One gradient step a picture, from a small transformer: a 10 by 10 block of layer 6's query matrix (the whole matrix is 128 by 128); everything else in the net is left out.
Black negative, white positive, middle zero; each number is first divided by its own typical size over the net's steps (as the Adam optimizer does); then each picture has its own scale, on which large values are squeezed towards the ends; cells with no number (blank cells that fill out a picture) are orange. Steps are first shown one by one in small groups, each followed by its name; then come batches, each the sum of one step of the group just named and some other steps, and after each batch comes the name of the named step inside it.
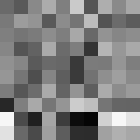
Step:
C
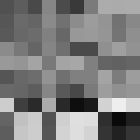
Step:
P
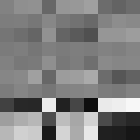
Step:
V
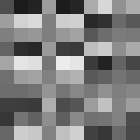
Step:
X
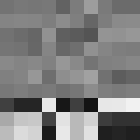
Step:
V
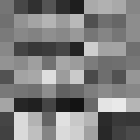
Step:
P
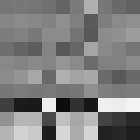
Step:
V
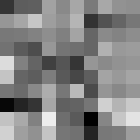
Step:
C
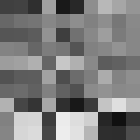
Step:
P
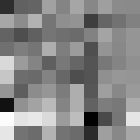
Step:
C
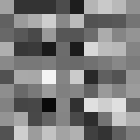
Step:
C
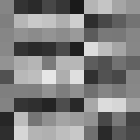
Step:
X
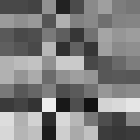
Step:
V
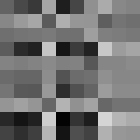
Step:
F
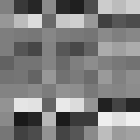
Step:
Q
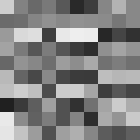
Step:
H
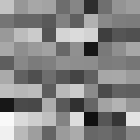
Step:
H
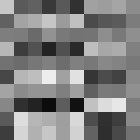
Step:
F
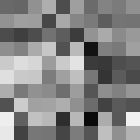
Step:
F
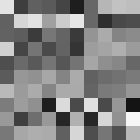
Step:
Q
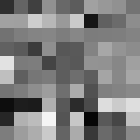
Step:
F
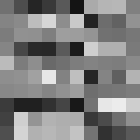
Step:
H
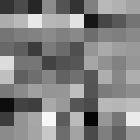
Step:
Q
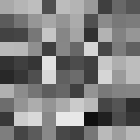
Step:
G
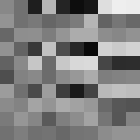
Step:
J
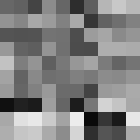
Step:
J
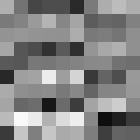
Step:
J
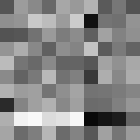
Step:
G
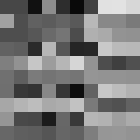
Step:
J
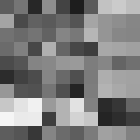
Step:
J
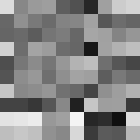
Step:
J
